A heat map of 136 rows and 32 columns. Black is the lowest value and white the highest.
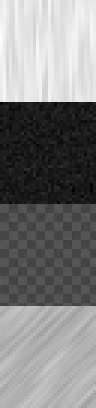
The table splits into 4 rows of 1 panel. Panel 1,1: very high, streaked downward, faint in contrast. Panel 2,1: very low, fine-grained, faint in contrast. Panel 3,1: low, checkered, faint in contrast. Panel 4,1: high, slanting up to the right, faint in contrast.
